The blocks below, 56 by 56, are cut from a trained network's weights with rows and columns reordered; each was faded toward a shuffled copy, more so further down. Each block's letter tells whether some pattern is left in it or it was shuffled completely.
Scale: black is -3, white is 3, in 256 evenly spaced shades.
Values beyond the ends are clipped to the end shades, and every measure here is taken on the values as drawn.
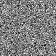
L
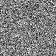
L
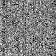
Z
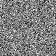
L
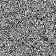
L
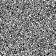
L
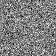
L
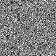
Z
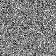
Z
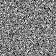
L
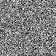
L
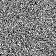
L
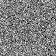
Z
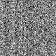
Z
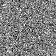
L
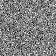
L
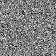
Z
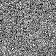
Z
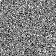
L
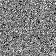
L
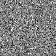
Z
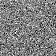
L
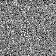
Z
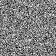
L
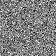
L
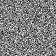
L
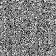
Z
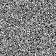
L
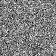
L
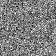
L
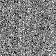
Z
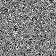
L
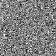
Z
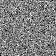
L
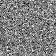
L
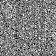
Z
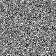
L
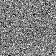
L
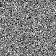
L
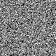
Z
